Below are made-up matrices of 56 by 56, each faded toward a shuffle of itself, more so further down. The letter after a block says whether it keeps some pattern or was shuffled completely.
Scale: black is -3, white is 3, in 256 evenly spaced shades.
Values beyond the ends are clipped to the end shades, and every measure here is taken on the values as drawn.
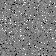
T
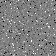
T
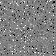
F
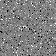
T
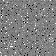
F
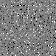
F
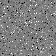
T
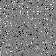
F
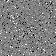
T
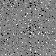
F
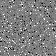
T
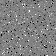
T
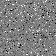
T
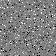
T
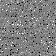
F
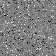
T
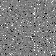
F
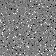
T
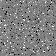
T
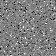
T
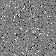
T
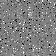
F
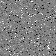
T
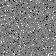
T
